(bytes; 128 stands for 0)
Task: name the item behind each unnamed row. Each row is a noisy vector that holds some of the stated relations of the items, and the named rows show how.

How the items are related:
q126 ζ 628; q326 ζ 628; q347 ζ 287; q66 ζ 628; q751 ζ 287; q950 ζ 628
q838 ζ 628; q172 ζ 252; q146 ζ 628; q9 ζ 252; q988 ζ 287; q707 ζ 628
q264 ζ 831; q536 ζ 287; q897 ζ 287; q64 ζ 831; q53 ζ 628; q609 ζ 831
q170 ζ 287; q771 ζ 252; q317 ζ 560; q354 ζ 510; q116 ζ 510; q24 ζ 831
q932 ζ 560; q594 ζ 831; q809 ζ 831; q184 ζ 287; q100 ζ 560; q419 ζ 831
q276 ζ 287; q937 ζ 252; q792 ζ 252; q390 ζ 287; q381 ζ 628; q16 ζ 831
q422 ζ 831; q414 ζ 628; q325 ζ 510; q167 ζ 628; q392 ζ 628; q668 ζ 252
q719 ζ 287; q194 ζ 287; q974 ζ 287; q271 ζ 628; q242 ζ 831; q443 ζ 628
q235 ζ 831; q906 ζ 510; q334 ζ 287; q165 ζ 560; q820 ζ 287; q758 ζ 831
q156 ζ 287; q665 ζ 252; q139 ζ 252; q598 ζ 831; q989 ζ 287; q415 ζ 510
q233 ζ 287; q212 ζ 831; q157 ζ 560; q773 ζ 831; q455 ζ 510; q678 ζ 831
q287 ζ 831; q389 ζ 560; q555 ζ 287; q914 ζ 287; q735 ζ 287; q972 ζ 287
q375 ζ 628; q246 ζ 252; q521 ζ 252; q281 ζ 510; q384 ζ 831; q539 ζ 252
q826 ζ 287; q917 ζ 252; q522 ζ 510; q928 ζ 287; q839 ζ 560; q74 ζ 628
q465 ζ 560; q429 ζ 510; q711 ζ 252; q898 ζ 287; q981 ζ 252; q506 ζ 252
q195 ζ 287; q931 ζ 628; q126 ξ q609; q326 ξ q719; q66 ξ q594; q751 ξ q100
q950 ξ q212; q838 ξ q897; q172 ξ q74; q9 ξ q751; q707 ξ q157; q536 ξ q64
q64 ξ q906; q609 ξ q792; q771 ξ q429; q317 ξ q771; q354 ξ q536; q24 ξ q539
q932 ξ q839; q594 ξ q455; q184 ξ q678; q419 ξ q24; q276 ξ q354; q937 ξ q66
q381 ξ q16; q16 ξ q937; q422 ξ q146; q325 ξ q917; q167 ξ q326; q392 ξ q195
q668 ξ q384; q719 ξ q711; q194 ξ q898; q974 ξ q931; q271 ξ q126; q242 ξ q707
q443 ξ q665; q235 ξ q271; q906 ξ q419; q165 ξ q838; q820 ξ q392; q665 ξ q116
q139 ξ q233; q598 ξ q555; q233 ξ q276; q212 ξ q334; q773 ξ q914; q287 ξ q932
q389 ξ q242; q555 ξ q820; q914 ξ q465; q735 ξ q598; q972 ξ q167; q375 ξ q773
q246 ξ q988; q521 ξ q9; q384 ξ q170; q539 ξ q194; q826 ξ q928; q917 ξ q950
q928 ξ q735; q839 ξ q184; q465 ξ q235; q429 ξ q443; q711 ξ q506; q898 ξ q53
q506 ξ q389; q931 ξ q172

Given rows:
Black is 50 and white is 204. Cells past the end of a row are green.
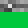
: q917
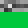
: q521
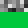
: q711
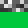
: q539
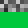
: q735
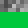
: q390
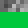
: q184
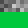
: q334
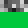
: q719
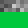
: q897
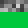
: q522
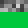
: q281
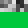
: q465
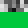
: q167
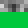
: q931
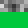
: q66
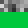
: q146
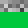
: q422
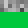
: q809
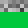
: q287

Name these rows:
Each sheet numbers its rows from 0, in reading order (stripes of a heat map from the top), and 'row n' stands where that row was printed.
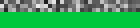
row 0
q928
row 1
q792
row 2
q195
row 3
q555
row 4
q100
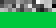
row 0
q429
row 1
q707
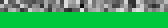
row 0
q598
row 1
q325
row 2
q506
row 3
q594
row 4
q914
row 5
q381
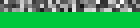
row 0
q392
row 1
q972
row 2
q139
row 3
q375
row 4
q24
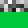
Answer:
q53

